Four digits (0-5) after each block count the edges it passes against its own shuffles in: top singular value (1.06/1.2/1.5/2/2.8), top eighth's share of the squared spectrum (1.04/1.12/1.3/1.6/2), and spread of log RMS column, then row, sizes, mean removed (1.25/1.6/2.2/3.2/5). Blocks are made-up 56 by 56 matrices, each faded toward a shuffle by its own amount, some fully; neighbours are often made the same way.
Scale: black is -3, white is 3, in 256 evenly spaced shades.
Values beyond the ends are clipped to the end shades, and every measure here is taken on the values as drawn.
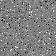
1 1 0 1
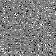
3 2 1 1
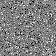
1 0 0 0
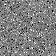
0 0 0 0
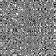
4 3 2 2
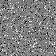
2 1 0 0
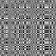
5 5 4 4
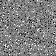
1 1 0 0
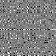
4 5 2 4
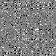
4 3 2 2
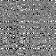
4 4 1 3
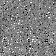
2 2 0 0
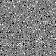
2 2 0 1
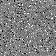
0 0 0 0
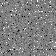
1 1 0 0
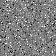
1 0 0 0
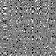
4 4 2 2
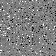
2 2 0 0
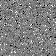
1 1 0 0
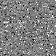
2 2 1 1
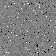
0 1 0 0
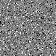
2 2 0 1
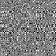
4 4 2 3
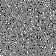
1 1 0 0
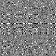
4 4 1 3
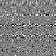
4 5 2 3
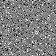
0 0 0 0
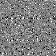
3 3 0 2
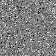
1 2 0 0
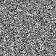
0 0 0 0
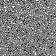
0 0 0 0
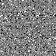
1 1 0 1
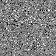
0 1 0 1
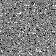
0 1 0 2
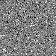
0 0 0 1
